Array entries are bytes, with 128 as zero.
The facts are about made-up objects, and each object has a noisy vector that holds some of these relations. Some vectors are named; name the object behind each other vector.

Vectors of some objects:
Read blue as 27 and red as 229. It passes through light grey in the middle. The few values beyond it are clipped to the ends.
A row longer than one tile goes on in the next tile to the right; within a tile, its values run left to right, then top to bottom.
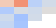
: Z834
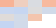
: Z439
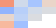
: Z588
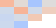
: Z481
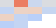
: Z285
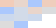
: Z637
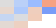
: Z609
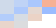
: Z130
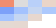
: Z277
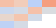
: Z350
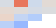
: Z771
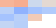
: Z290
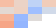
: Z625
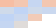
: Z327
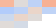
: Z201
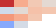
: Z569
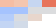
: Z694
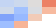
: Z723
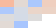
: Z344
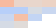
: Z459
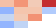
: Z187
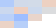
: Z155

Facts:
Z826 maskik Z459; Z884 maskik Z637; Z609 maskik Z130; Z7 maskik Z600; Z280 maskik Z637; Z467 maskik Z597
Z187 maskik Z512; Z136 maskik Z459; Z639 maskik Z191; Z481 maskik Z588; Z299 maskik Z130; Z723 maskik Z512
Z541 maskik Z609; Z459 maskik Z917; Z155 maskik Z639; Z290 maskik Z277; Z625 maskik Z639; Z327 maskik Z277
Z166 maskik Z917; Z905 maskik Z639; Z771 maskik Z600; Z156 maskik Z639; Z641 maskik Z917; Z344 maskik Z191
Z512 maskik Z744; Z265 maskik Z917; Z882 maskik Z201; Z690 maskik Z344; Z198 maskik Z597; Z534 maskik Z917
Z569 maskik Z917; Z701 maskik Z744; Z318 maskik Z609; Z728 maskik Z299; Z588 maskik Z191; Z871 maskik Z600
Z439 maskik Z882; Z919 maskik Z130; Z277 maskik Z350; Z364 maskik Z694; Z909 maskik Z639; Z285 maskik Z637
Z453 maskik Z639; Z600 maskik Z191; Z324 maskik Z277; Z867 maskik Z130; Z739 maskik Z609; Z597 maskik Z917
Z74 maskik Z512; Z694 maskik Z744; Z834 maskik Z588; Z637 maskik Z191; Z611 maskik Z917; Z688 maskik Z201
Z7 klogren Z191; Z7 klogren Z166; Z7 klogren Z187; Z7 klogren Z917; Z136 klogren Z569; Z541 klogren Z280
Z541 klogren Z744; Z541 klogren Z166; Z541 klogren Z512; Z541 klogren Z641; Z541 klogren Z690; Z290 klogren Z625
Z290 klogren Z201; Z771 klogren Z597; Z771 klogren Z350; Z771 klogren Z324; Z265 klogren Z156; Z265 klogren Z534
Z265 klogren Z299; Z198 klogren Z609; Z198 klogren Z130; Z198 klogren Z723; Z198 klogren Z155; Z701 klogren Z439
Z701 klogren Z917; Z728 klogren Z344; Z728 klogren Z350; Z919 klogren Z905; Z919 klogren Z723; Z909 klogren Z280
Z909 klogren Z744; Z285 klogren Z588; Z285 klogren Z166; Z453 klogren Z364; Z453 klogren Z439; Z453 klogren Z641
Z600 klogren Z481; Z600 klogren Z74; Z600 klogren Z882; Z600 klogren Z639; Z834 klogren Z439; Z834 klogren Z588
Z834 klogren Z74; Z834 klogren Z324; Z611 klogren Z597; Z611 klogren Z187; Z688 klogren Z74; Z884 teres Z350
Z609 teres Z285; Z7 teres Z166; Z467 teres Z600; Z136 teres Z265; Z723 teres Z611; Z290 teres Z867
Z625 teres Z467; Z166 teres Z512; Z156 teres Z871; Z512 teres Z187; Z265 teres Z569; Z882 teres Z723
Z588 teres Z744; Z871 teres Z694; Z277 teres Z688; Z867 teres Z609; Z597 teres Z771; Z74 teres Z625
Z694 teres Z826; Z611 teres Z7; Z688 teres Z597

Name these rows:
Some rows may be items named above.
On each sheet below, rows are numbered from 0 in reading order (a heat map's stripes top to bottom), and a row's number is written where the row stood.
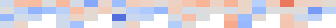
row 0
Z198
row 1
Z639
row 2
Z265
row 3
Z826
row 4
Z625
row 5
Z467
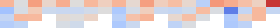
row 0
Z166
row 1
Z641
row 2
Z166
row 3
Z350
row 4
Z512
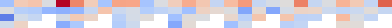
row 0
Z265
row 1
Z136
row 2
Z688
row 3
Z611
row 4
Z541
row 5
Z285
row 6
Z744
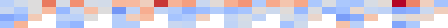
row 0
Z723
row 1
Z7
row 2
Z512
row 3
Z290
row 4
Z701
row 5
Z728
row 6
Z156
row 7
Z136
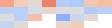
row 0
Z364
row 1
Z534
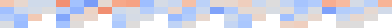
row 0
Z884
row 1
Z882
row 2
Z688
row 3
Z919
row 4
Z871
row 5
Z299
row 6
Z201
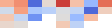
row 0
Z600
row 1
Z74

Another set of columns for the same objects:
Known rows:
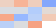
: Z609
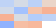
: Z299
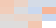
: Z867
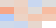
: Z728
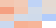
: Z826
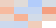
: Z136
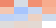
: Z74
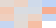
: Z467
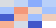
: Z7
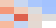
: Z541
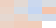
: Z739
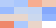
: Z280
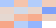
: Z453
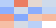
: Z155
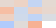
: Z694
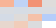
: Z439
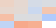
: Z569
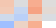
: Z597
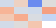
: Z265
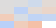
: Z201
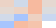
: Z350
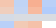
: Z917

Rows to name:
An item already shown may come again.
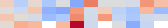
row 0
Z744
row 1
Z187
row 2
Z588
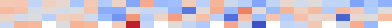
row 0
Z826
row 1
Z744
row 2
Z166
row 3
Z156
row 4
Z7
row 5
Z701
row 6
Z611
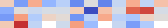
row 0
Z166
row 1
Z723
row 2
Z600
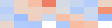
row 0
Z481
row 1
Z534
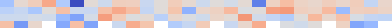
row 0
Z884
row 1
Z882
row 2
Z826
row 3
Z277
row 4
Z265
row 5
Z688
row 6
Z871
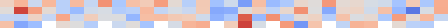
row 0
Z771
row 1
Z625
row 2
Z639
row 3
Z744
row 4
Z512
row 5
Z285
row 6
Z569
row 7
Z156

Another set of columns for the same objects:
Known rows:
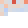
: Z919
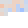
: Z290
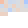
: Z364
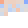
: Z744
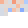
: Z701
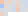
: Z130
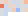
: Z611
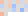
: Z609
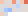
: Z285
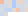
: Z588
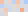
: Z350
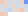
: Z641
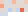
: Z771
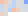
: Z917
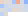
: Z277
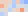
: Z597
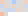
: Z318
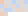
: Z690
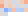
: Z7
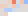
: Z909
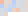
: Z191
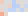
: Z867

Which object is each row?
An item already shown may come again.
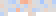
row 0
Z74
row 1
Z884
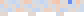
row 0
Z481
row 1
Z481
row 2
Z871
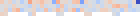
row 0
Z201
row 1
Z744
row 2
Z512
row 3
Z481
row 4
Z265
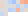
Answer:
Z74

